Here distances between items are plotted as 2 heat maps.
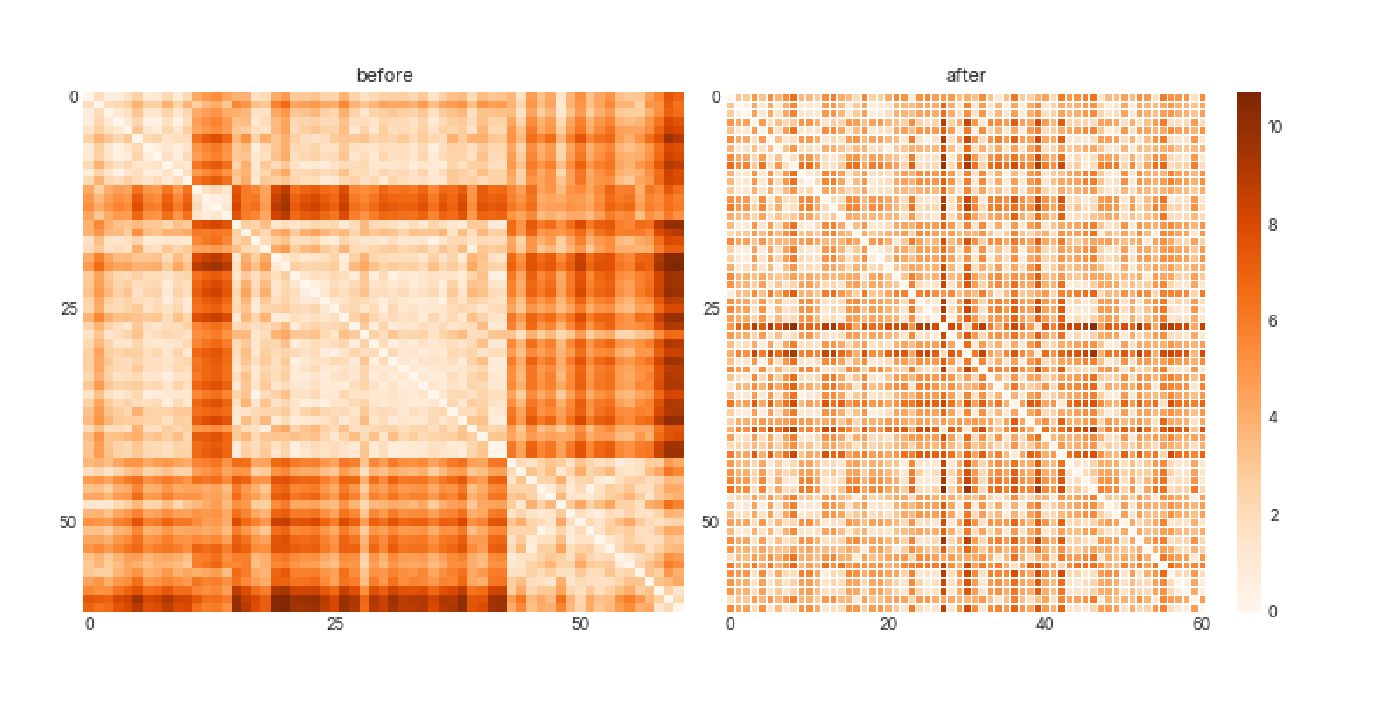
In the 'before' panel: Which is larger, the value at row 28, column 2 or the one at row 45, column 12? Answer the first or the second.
the second
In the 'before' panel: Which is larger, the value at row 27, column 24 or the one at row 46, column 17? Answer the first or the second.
the second
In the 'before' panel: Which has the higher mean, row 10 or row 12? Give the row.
12
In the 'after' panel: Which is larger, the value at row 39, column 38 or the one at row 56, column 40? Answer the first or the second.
the second
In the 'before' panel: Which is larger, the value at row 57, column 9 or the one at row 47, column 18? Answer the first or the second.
the first
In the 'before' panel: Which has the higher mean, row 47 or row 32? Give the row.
47
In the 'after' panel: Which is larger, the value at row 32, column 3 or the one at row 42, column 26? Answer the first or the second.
the second
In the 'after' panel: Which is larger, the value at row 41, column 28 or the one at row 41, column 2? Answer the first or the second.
the first
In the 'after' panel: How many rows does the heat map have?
61
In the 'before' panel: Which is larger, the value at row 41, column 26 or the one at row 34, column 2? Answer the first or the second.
the second
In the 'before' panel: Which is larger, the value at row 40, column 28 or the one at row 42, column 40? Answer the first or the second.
the second
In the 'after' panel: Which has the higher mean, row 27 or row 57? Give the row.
27
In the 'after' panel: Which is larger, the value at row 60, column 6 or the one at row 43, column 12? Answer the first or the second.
the first
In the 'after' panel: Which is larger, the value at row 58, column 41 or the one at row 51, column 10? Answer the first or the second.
the first
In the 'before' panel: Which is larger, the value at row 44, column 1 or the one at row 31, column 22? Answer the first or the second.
the first
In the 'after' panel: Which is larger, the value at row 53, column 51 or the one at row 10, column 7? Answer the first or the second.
the second
